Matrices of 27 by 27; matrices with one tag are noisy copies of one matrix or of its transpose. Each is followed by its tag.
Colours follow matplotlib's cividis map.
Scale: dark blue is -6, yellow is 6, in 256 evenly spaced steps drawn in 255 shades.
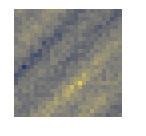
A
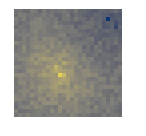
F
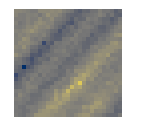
A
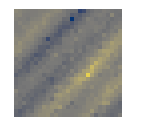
A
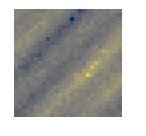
A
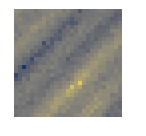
A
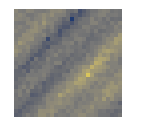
A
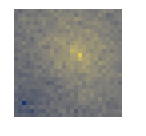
F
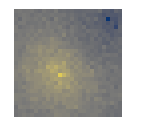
F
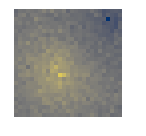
F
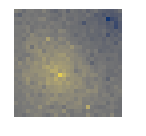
F
